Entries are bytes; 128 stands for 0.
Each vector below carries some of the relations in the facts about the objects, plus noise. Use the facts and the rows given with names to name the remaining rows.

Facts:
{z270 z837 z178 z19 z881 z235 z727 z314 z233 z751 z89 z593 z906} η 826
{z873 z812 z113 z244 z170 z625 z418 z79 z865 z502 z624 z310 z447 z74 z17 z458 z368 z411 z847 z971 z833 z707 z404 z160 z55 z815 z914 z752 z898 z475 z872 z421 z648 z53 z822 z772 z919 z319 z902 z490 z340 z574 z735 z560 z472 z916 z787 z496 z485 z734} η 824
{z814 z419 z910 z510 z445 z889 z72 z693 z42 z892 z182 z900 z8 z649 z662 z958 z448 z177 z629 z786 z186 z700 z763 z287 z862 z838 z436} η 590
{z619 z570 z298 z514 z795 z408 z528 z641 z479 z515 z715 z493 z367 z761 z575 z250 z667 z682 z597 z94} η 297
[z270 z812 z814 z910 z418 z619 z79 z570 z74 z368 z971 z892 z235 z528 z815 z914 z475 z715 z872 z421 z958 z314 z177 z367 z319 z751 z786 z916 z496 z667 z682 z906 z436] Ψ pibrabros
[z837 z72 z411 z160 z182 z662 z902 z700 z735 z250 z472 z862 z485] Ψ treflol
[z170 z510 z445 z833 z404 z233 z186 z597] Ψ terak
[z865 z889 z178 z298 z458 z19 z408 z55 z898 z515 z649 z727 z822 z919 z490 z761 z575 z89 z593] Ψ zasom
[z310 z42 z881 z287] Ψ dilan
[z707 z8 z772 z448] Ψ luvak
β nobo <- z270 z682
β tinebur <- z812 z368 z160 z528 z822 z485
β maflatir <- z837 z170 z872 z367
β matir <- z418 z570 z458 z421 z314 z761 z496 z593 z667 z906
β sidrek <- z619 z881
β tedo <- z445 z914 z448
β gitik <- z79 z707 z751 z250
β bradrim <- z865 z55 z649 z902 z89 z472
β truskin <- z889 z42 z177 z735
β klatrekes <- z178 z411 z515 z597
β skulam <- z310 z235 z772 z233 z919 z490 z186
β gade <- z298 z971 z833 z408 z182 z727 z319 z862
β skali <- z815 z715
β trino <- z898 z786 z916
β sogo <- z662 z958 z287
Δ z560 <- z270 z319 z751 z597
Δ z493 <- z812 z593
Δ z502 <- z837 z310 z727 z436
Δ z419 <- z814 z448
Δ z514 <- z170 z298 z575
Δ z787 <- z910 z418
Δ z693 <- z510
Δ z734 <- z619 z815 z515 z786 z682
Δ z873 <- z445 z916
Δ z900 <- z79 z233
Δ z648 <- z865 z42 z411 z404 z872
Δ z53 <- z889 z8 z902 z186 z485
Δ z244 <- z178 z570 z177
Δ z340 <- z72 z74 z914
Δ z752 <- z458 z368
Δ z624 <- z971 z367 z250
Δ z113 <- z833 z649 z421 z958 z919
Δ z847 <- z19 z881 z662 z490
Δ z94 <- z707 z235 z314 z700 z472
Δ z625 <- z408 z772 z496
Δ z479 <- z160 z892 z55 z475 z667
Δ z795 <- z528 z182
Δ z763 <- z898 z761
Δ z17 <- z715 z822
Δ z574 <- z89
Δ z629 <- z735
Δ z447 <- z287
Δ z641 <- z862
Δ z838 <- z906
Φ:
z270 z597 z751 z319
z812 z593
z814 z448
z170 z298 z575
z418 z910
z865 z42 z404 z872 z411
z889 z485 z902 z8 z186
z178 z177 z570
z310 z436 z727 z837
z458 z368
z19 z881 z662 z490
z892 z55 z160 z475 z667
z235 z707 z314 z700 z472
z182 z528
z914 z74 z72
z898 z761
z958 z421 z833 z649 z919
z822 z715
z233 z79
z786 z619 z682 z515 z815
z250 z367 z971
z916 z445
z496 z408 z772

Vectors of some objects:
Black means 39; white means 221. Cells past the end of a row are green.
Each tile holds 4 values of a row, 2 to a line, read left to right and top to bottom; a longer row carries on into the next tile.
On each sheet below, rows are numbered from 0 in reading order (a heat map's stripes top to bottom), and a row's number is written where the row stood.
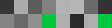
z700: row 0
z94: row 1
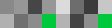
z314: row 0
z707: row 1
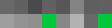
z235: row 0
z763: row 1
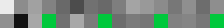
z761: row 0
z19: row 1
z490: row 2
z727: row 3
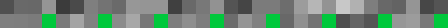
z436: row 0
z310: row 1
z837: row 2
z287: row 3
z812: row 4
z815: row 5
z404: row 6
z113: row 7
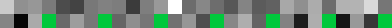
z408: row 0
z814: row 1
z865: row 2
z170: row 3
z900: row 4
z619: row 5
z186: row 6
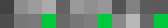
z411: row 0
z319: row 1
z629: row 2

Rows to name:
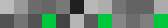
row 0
z510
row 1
z889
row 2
z79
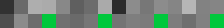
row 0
z902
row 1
z55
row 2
z72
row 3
z919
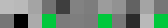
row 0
z575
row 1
z662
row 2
z250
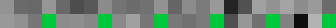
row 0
z593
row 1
z958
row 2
z906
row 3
z971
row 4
z485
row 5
z528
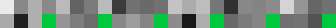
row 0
z367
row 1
z448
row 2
z881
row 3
z682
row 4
z160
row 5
z445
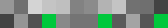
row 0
z8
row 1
z772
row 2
z233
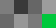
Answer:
z178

